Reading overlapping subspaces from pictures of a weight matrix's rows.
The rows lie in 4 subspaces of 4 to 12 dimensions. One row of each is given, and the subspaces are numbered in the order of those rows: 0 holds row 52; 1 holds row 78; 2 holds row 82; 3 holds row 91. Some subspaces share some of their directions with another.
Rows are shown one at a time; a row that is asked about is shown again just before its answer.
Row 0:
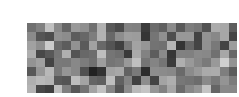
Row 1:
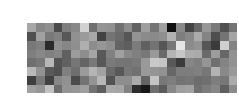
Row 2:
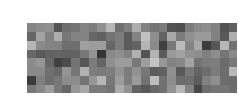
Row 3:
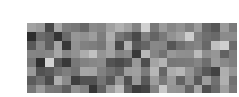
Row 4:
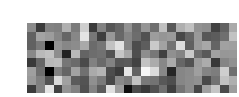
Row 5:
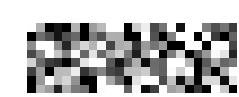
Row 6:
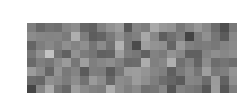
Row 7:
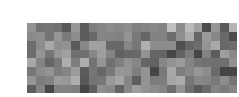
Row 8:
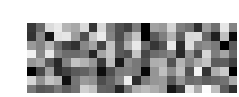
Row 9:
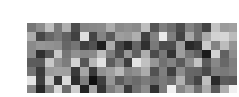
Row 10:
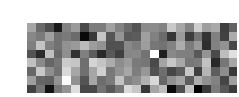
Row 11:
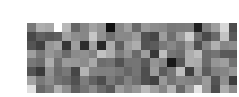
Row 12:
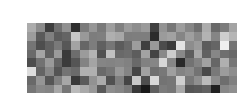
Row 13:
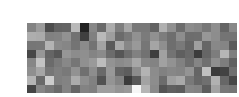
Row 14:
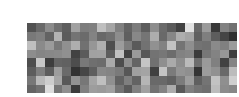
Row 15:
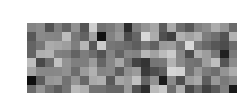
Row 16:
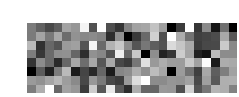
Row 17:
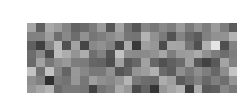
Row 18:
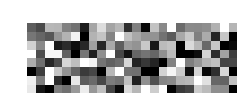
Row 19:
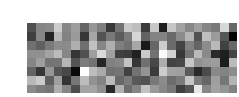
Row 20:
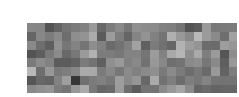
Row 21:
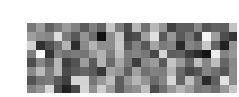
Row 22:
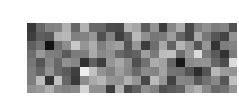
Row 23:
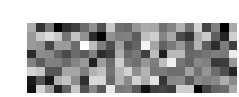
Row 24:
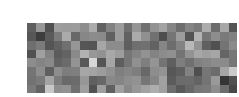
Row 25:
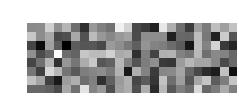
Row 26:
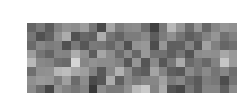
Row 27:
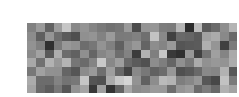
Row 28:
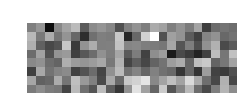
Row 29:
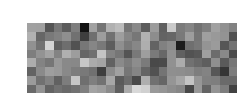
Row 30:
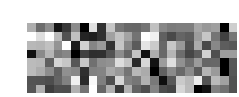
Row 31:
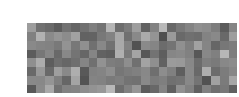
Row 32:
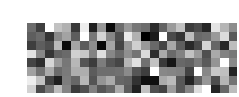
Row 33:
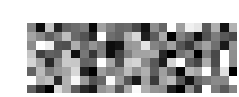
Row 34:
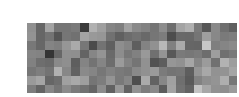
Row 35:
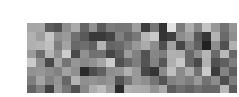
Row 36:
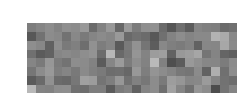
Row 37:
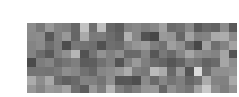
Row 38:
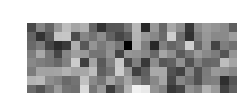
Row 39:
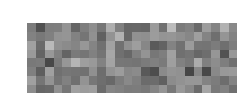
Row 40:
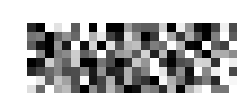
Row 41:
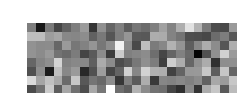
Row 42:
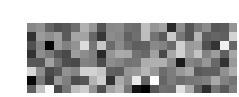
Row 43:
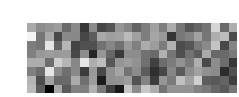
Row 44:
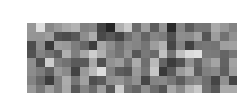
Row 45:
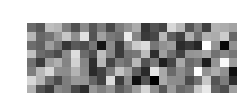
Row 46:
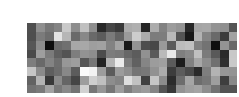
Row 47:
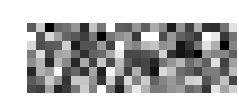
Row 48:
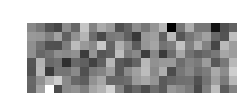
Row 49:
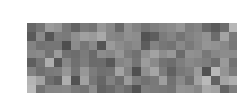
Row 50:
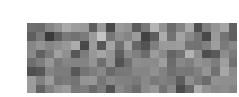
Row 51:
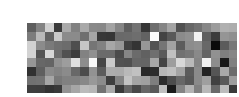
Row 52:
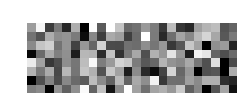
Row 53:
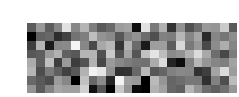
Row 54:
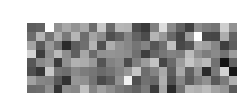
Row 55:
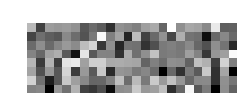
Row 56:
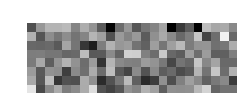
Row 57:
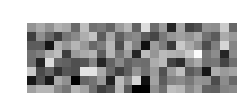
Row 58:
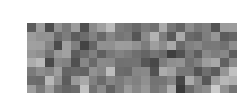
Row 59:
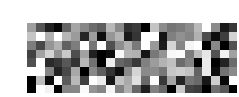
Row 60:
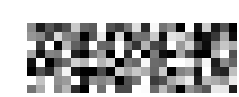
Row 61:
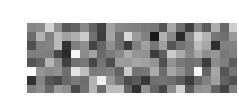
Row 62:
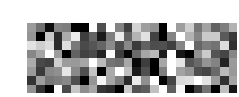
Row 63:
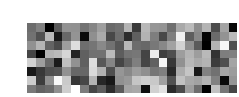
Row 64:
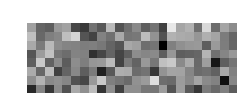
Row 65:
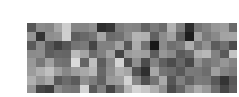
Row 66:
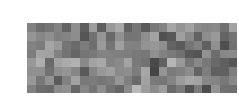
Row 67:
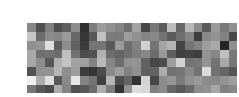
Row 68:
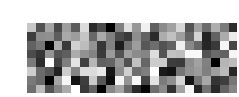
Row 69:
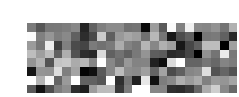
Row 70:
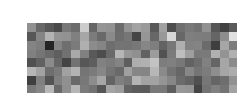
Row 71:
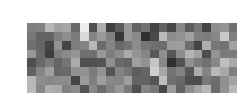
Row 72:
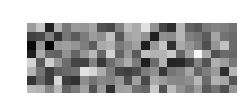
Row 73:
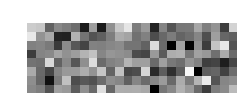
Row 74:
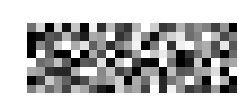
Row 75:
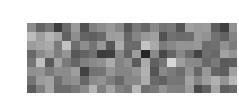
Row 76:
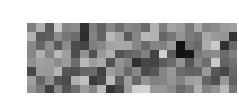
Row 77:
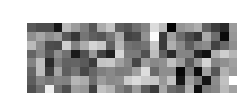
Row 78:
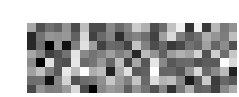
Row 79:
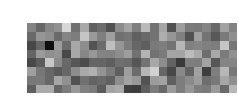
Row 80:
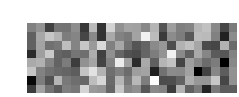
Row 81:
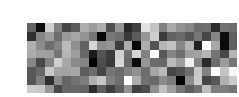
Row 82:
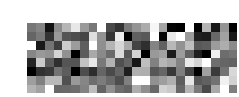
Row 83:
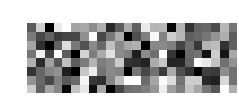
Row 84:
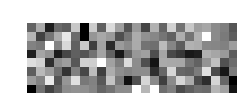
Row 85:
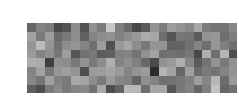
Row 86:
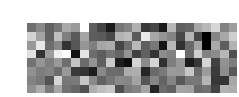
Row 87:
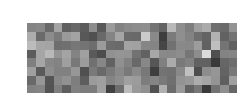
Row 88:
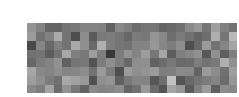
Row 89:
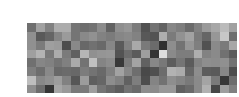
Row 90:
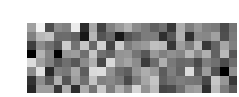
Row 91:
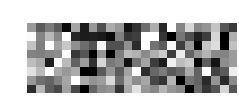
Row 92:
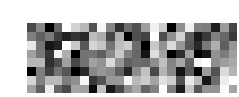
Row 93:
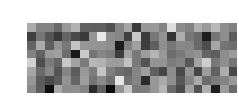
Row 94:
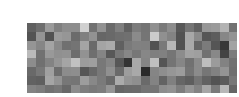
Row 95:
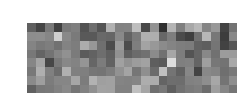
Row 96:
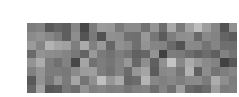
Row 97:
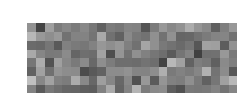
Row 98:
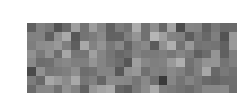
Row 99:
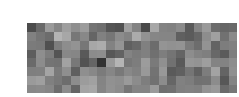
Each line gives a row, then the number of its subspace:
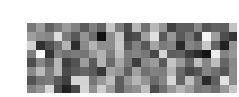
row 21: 2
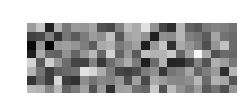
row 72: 3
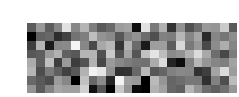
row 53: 2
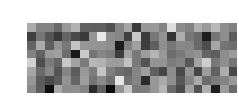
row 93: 2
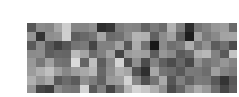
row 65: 1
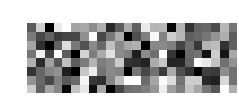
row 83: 2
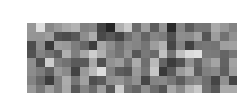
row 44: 3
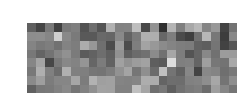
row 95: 1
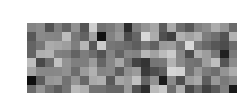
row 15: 3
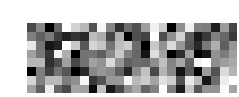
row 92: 2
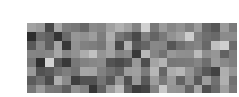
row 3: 1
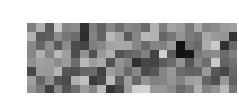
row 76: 2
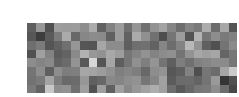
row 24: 1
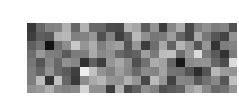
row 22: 1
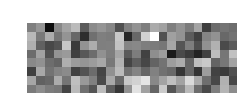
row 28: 2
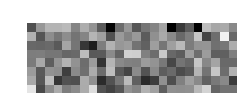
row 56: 1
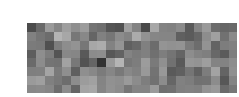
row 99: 1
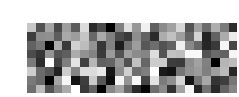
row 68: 2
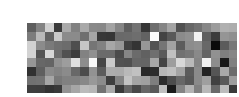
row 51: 3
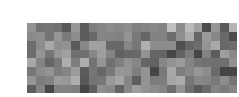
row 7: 1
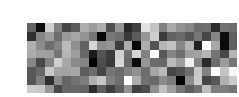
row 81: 3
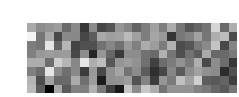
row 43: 1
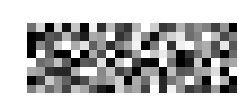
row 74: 3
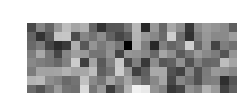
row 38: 1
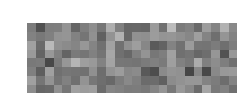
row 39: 3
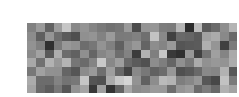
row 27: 2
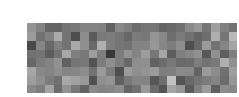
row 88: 3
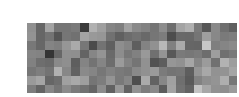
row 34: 3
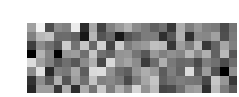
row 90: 3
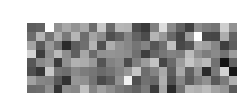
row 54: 3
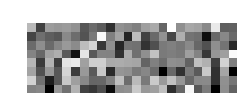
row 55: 2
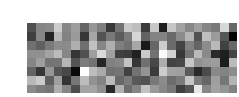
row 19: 1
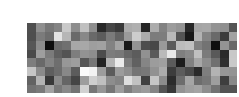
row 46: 1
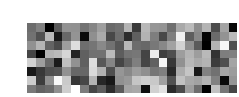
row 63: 2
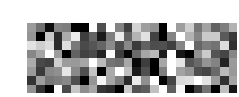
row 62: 3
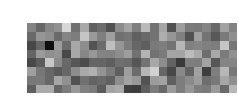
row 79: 0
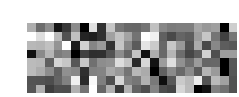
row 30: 1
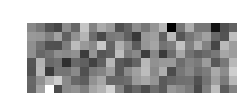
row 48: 2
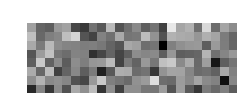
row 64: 3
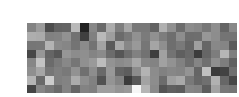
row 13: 3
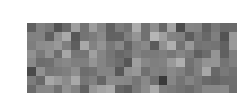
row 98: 3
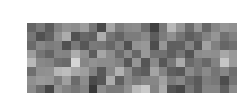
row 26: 1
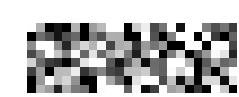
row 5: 1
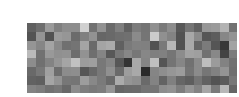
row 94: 3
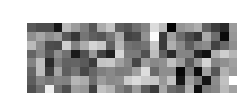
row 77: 2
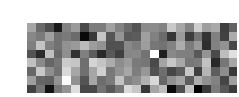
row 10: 2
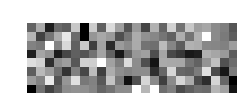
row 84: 3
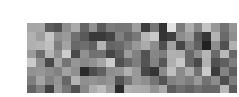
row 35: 3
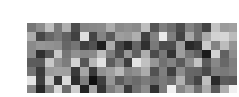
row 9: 3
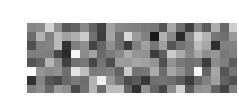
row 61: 2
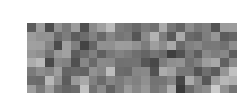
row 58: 2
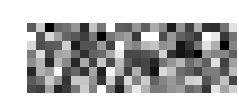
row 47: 2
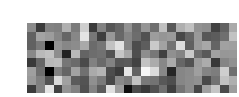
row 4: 0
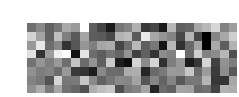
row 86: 3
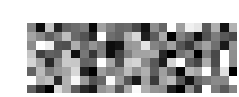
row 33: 2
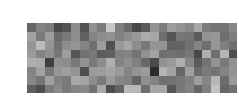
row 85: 2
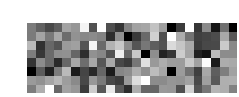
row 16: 2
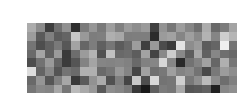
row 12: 3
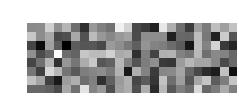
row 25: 3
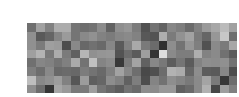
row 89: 3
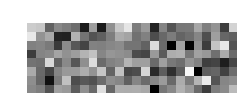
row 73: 3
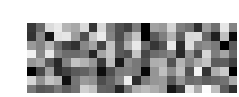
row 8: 3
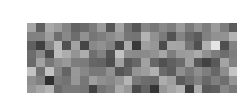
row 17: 3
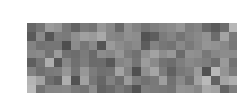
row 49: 3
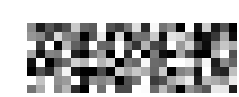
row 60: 2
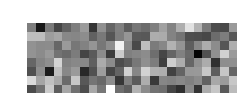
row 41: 0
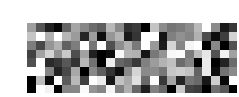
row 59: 3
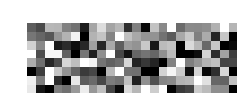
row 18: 3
